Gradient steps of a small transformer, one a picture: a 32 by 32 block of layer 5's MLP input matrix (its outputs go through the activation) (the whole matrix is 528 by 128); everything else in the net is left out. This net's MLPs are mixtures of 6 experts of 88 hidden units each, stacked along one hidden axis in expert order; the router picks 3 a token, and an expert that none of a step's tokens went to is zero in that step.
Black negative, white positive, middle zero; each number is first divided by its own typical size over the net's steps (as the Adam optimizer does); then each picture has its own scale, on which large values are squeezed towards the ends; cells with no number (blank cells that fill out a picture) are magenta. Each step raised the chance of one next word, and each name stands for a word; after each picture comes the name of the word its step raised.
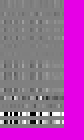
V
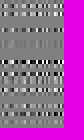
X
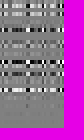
X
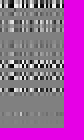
X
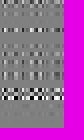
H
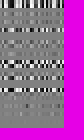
X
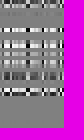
V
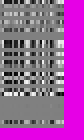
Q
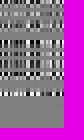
Q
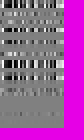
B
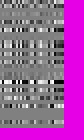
V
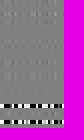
Q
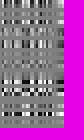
V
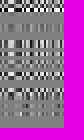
Q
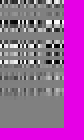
V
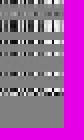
Q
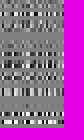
B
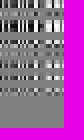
B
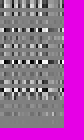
X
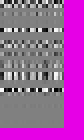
H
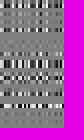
B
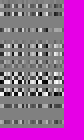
V
